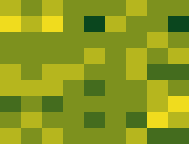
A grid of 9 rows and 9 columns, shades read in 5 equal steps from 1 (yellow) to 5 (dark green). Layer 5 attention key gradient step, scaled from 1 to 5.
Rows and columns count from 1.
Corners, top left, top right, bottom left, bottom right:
2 3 2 4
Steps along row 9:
up down up same same down up same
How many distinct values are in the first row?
2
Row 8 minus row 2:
2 0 2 0 -1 1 1 -2 -3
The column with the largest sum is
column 5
